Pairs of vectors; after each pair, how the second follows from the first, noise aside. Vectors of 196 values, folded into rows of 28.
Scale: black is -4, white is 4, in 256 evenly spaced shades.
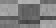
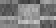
negated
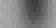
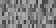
shuffled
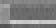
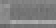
shrunk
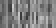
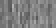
shrunk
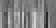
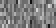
shuffled
